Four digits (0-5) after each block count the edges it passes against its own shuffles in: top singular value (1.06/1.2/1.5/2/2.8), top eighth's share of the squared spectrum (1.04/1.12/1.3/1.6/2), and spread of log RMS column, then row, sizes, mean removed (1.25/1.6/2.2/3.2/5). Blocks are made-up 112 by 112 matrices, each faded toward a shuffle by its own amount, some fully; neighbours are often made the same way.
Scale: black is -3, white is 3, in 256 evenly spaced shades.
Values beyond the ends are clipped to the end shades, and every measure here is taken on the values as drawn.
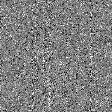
1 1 3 0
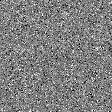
0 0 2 0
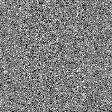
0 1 2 0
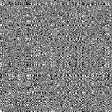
5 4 3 3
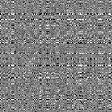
5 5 3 4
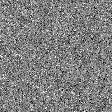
0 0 0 0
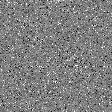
1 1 0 1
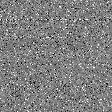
1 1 0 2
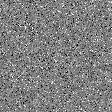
0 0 0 0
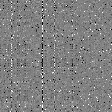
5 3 2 1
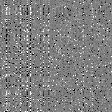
5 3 3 1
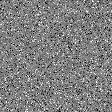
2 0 0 0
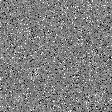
2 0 0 0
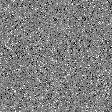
2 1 0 0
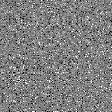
4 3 1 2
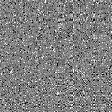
4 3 2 2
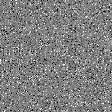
4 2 1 1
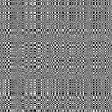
5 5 5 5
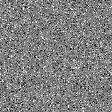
3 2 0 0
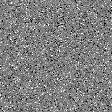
3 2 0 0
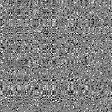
5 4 3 3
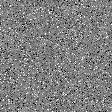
2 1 0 0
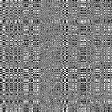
5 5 4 4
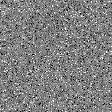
3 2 0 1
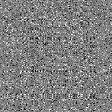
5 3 2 2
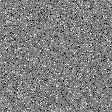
2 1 0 0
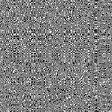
5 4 3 3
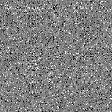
4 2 1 1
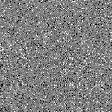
4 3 1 1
